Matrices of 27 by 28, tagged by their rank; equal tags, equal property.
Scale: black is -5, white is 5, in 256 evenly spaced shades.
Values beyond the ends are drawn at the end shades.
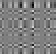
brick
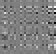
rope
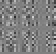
rope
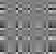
brick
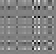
brick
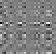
rope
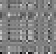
rope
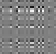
brick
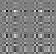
brick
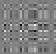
brick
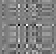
rope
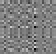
rope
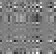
rope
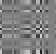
brick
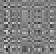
rope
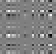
brick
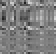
rope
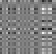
brick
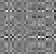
rope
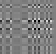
brick
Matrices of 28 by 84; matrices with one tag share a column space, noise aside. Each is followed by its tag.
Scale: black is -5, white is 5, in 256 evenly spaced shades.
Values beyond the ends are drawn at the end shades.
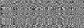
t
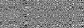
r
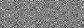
r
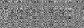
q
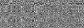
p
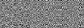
r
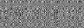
q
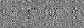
q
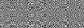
r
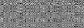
p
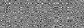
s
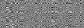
s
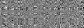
t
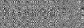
q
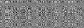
q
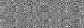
p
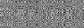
q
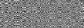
s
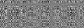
q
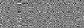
s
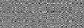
s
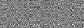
r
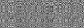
p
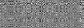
p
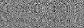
p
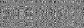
q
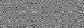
s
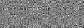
t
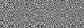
r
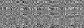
t
